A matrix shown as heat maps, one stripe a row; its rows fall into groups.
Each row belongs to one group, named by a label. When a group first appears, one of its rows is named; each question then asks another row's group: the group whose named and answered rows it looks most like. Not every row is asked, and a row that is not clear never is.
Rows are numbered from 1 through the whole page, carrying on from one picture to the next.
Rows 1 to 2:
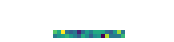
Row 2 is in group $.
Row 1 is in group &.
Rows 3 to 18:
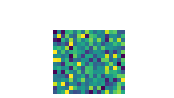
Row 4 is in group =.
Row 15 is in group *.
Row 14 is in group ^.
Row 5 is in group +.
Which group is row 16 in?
&
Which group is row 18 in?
$
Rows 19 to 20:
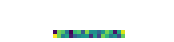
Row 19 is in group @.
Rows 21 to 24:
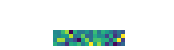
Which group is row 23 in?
&
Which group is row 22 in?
*
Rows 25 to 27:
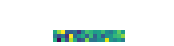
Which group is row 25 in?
&
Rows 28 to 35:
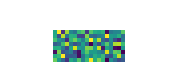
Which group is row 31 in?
$
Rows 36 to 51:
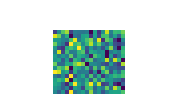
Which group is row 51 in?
^
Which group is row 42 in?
*
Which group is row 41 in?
=
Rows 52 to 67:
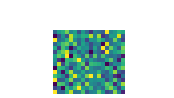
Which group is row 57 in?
$
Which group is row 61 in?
@
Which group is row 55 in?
$
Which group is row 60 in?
=
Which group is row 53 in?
+
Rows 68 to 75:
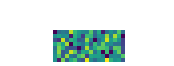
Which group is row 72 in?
&
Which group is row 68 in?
+
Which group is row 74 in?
=
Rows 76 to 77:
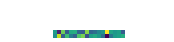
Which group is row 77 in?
=
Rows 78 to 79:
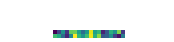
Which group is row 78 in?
+
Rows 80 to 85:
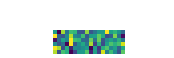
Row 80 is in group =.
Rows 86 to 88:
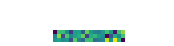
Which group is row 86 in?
@
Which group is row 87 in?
=
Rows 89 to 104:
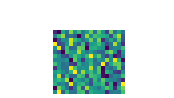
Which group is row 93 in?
=
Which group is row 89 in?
+
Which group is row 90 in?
&
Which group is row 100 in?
=
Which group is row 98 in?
+
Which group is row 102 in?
*
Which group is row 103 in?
@
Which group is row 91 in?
+
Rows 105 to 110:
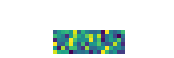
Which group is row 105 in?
$
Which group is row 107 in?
+
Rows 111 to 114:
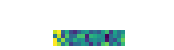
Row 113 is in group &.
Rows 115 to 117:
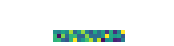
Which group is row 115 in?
*
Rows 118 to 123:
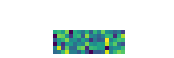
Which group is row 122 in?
=
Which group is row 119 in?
@
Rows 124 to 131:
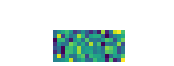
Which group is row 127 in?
+
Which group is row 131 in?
*
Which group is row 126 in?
@
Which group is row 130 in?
=
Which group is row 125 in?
=
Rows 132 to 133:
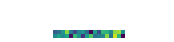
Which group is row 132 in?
$
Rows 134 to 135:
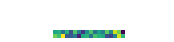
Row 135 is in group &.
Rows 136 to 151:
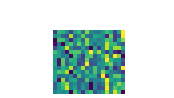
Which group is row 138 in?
@
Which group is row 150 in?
$
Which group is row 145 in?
*
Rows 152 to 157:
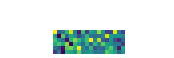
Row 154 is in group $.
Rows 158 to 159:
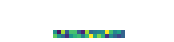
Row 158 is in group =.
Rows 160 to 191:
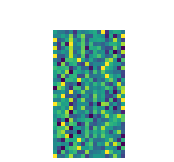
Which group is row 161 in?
*
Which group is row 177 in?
*
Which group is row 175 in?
*
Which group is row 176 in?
&
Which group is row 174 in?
@
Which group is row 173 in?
&
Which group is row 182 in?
^
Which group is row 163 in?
^
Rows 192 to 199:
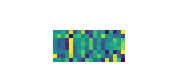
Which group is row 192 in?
*
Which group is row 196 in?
^
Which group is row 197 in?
*
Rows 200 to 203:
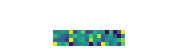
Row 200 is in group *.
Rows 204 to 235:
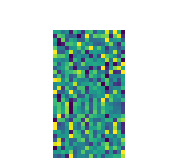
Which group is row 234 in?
*
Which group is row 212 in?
*
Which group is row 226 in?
@
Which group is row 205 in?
&
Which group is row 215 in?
=
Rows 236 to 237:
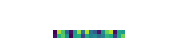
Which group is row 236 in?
@
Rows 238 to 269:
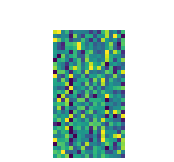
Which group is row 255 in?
=
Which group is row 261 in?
+
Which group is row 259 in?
*
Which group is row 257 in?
=
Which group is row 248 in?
@
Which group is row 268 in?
&
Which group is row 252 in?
^
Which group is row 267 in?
*
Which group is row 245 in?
@
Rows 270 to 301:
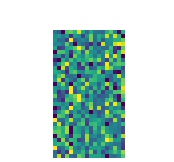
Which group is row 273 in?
$
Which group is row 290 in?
$
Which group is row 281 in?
&
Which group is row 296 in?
@
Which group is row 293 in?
=
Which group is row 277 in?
+
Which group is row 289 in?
+
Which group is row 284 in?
*
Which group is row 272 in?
^
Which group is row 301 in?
=
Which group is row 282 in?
=
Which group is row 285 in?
^
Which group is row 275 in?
@
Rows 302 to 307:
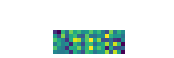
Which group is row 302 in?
+
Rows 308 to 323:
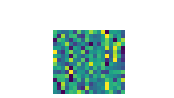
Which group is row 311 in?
$
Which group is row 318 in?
^
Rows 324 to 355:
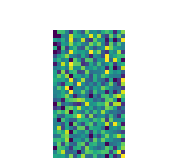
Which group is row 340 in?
$
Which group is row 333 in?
*
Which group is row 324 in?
@
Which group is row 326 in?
*
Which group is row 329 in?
+
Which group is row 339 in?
*
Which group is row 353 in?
@
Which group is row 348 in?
=
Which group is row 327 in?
+
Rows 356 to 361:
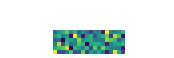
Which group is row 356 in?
$
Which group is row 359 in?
=
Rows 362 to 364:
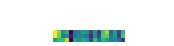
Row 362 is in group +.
